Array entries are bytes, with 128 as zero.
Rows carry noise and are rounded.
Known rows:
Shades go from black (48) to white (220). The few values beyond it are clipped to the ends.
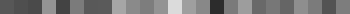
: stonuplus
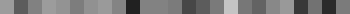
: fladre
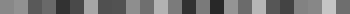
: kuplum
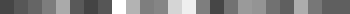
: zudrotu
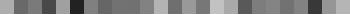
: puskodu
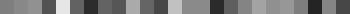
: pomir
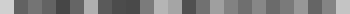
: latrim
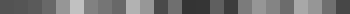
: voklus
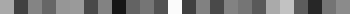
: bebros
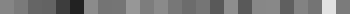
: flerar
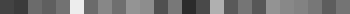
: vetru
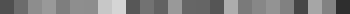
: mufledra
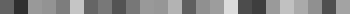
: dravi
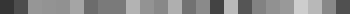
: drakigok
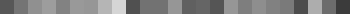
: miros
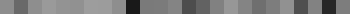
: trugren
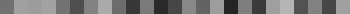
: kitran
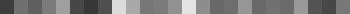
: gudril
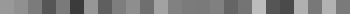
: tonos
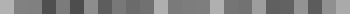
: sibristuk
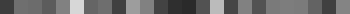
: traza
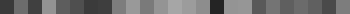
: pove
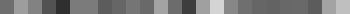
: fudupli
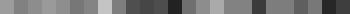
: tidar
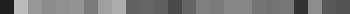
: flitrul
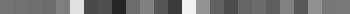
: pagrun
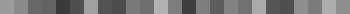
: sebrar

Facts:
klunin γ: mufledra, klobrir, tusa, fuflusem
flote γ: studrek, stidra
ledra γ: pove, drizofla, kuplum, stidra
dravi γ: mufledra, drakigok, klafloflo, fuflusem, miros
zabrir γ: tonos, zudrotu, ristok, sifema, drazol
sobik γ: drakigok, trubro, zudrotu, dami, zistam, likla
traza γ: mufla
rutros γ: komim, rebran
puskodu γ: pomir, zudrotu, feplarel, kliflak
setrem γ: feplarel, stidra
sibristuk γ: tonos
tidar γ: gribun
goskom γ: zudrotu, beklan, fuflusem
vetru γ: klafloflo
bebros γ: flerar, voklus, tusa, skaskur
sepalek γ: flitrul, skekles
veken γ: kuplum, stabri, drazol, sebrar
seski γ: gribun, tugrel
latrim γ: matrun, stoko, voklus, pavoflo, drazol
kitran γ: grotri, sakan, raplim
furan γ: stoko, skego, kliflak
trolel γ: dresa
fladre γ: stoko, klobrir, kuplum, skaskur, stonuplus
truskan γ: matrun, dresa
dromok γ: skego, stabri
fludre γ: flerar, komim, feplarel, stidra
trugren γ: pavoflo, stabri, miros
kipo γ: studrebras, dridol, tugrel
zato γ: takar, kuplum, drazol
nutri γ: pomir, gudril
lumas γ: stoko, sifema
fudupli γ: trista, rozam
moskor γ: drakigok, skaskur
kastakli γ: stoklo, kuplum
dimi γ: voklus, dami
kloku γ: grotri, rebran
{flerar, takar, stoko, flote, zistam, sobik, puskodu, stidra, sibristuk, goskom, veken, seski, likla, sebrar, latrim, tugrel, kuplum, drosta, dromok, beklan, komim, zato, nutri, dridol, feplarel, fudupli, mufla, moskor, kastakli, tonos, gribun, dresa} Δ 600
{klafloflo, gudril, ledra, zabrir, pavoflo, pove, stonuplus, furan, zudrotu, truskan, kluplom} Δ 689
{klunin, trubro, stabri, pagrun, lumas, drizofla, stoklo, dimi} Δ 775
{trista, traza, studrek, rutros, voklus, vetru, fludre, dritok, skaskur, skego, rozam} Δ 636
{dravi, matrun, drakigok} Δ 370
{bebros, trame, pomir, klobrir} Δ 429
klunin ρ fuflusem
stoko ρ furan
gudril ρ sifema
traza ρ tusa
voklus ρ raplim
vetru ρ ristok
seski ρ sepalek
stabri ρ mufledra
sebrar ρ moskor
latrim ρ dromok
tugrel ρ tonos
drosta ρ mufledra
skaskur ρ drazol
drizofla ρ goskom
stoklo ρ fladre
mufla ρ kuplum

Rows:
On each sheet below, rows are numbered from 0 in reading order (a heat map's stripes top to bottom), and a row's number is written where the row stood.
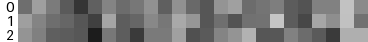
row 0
mufla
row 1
stoko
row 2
flote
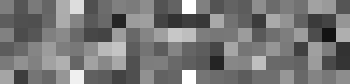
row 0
trubro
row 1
fludre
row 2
furan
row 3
tusa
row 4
drazol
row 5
dimi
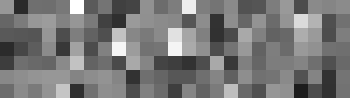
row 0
klunin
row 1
matrun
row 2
pavoflo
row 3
klafloflo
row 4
dritok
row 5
trolel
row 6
setrem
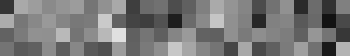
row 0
sepalek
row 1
kipo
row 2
dami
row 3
truskan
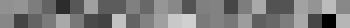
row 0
dresa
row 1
zabrir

